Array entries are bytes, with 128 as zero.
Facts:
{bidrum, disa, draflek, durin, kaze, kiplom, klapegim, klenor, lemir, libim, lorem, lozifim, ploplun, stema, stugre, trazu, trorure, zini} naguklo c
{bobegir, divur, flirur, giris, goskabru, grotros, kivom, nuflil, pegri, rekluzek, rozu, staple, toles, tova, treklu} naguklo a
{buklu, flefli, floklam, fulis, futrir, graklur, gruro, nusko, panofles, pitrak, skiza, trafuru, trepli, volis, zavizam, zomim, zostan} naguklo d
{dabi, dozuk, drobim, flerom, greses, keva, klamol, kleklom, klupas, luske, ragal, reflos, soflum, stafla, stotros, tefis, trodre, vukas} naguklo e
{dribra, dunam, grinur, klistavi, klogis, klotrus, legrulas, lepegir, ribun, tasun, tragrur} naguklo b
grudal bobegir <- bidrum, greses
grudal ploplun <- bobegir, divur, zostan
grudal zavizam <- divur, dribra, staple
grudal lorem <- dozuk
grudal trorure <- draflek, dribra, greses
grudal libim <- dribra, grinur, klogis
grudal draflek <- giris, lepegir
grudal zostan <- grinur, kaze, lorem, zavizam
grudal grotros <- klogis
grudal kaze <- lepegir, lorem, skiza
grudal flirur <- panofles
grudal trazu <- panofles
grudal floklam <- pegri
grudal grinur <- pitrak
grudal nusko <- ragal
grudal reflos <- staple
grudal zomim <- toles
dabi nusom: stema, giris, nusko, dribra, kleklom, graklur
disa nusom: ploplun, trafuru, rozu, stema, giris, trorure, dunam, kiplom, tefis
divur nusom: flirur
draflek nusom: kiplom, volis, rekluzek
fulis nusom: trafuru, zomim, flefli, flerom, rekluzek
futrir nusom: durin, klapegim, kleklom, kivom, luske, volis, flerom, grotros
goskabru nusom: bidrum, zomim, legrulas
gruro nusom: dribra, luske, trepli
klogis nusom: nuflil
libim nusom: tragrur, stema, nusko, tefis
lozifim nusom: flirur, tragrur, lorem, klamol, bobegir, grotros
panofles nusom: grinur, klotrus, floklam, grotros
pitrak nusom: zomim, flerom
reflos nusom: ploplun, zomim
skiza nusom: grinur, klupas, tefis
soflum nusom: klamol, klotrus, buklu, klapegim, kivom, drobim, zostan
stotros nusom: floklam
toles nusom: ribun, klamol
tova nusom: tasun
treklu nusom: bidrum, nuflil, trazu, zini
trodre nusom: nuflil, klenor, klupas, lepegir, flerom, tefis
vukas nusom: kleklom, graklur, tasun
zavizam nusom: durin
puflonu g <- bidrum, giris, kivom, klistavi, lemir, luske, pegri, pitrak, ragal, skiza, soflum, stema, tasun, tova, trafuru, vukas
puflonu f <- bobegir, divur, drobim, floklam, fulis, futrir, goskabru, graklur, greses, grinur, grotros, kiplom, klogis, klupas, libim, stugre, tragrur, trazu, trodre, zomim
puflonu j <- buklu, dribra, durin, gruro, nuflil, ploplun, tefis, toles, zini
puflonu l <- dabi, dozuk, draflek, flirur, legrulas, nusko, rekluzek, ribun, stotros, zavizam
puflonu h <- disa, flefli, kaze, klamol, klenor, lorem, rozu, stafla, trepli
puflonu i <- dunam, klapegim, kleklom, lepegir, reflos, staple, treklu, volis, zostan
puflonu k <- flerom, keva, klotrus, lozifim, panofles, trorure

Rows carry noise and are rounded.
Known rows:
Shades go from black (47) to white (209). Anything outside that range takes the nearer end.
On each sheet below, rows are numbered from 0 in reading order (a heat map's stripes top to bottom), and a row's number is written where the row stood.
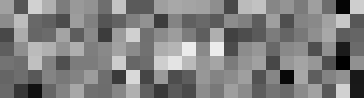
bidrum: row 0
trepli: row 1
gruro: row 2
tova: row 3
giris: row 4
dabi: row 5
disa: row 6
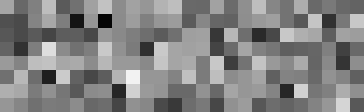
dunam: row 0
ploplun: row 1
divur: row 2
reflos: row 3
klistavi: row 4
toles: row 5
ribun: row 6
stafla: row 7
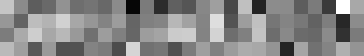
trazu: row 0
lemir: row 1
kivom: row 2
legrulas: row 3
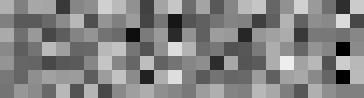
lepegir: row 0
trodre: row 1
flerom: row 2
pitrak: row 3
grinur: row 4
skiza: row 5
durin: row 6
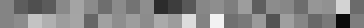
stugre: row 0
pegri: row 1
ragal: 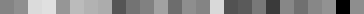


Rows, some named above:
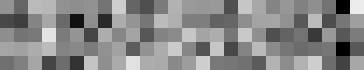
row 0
bidrum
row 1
ploplun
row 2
treklu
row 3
trafuru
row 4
dribra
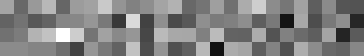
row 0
dunam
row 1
dabi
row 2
soflum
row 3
dozuk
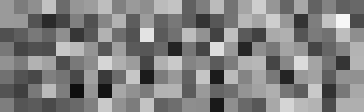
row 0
dunam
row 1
zomim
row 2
grotros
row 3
lozifim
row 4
lepegir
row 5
draflek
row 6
ploplun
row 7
grinur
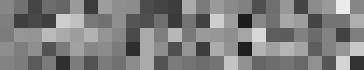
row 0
goskabru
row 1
lozifim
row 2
klapegim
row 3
klotrus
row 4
rozu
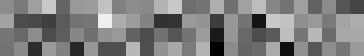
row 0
dunam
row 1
klogis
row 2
greses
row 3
zavizam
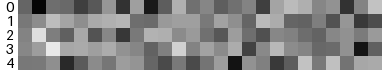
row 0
trorure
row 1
kleklom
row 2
buklu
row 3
luske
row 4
greses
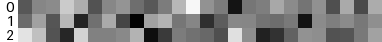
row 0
zostan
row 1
nusko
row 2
panofles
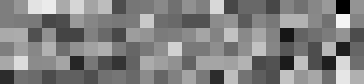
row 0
ragal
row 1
tragrur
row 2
rekluzek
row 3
volis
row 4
flirur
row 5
bobegir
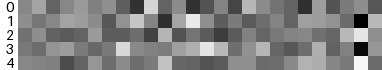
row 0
stotros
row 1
skiza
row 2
floklam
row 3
staple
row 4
tragrur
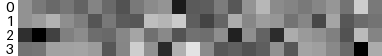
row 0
klenor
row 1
tefis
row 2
libim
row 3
skiza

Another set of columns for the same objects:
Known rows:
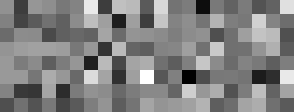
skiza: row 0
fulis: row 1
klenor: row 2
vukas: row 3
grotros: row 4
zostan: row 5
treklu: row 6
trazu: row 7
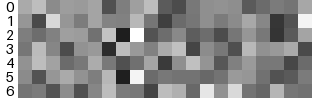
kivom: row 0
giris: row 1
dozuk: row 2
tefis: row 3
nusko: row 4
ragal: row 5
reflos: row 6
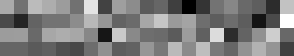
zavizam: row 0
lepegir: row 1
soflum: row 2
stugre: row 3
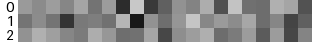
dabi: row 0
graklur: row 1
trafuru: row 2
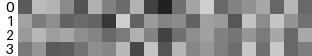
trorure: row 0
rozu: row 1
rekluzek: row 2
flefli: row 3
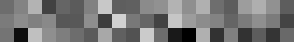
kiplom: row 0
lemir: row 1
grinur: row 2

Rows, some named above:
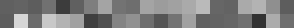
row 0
trazu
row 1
klotrus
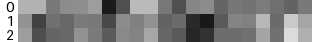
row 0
flirur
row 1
toles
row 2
toles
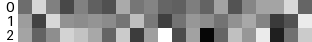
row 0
durin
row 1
giris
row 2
bobegir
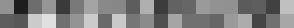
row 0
staple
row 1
bidrum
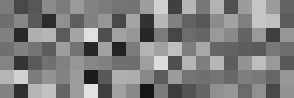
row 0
trodre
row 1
gruro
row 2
pitrak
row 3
tragrur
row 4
trodre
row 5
flirur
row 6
pitrak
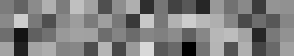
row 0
panofles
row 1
kleklom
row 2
greses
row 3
divur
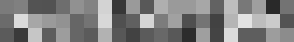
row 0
zomim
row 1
ploplun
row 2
dribra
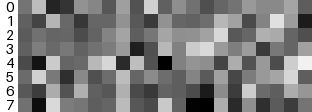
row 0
buklu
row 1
libim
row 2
trazu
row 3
dunam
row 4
draflek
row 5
durin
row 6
dribra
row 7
grinur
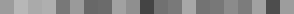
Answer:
rekluzek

